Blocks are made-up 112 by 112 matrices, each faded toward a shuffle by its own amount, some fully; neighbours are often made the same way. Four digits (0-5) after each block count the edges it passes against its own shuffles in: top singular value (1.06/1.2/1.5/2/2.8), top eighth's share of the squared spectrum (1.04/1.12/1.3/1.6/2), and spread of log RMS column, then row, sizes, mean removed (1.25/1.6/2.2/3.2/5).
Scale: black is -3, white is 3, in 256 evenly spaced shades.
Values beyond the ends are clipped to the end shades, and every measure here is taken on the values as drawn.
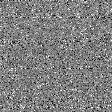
1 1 0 3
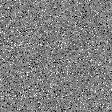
0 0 0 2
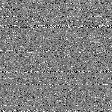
2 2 0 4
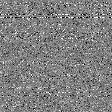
2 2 0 3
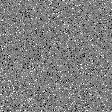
0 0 0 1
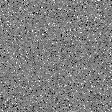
0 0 0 0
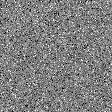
0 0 0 0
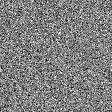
0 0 0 0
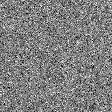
0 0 0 0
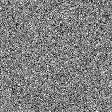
2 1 0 0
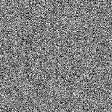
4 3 1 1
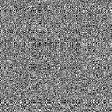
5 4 3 3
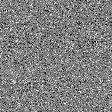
0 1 0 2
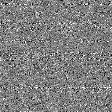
1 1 0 3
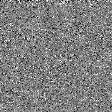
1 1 0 2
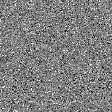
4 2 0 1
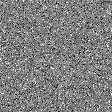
2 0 0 0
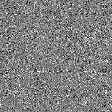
4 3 2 2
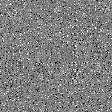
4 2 1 1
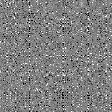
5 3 3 2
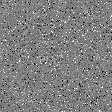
2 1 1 0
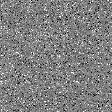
3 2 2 1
